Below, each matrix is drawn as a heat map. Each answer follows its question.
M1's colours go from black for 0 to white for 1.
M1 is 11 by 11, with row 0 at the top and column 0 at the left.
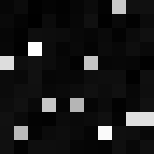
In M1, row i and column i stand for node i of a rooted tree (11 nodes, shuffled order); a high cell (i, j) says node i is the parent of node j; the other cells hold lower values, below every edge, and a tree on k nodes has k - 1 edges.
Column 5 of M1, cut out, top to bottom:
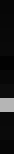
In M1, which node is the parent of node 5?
7
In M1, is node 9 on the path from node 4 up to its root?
no
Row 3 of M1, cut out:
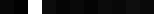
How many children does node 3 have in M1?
1
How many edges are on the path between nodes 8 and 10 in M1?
1
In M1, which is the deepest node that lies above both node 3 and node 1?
9
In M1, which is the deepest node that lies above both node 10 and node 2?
8
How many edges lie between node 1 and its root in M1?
4
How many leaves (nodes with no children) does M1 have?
5
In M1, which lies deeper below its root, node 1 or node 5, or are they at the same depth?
node 5
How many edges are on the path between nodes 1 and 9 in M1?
1
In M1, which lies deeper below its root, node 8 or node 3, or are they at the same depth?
node 3
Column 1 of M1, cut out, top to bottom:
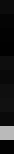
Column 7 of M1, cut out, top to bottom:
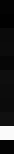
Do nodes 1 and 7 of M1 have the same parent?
yes
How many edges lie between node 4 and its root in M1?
0
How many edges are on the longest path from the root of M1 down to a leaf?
6
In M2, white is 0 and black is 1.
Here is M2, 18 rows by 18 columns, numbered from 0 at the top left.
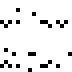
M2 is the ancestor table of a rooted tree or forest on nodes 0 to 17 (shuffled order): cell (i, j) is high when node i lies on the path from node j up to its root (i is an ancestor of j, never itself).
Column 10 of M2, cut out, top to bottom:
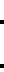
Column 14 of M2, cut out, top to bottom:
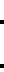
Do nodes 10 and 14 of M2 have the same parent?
yes
